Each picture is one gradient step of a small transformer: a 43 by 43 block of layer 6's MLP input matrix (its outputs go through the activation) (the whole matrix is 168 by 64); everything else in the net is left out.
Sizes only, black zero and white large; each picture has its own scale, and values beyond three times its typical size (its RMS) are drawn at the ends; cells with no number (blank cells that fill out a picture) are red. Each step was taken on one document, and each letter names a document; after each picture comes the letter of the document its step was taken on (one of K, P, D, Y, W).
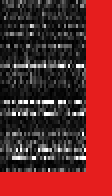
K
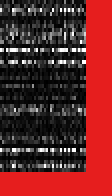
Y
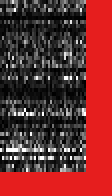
K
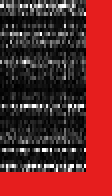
Y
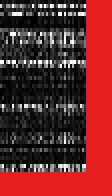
Y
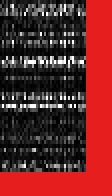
Y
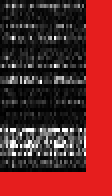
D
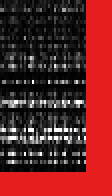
D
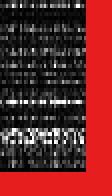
D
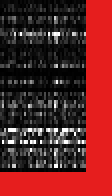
D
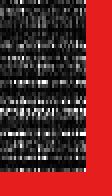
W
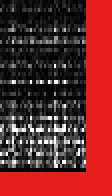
D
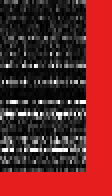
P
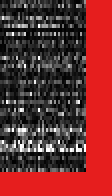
W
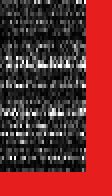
K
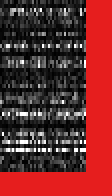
K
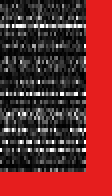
W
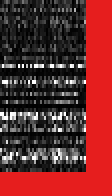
P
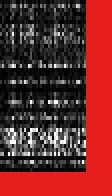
D
